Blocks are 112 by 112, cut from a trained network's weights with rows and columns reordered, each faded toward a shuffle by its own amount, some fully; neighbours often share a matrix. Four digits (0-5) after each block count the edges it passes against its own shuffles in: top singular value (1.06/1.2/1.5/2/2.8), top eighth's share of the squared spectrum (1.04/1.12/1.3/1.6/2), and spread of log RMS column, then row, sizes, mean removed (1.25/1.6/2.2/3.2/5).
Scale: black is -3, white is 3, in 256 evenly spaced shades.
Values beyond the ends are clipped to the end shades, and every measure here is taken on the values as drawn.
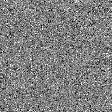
3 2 1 1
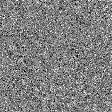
2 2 0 1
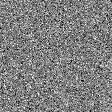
1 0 0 0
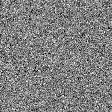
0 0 0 0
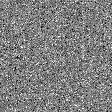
0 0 0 0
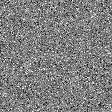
0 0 0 0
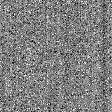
2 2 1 1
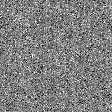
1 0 0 0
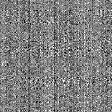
3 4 2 3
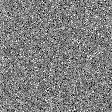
0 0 0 0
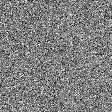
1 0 0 0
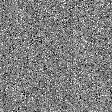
1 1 0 0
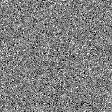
2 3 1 1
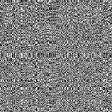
5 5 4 3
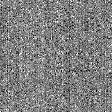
3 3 1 2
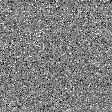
1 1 0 0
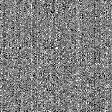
3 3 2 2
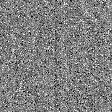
1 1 0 0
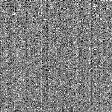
3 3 1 2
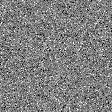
1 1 0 0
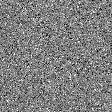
1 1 0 0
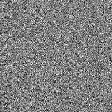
3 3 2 1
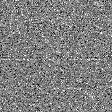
1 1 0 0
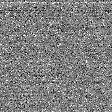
3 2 1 1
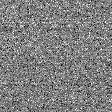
1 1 0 0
